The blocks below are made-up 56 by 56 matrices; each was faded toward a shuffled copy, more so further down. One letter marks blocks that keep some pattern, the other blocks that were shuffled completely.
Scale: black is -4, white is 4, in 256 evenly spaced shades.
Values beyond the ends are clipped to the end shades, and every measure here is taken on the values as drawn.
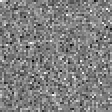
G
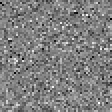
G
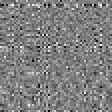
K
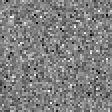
G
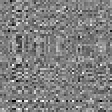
K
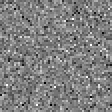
G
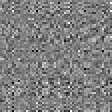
K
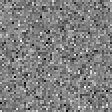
G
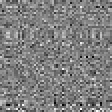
K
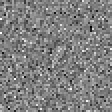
G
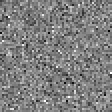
G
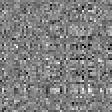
K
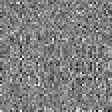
K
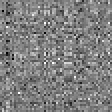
K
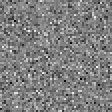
G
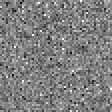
G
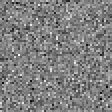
G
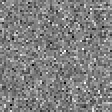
G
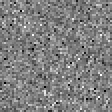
G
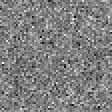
G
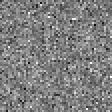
G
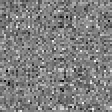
K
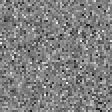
G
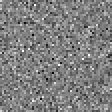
G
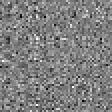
K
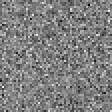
G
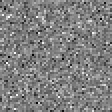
G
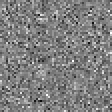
K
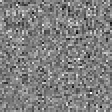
K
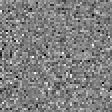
K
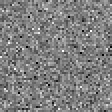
G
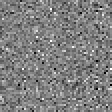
K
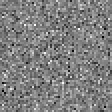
G
